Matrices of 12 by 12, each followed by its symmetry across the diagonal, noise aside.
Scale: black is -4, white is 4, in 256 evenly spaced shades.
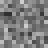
neither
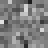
neither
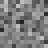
neither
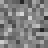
neither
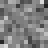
antisymmetric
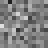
neither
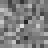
antisymmetric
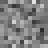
neither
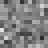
neither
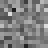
antisymmetric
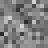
antisymmetric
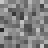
neither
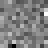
antisymmetric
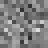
antisymmetric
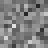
antisymmetric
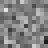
neither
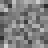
antisymmetric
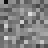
neither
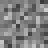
antisymmetric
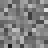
antisymmetric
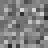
neither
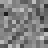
neither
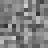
antisymmetric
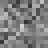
antisymmetric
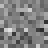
neither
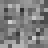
antisymmetric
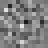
antisymmetric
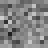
neither
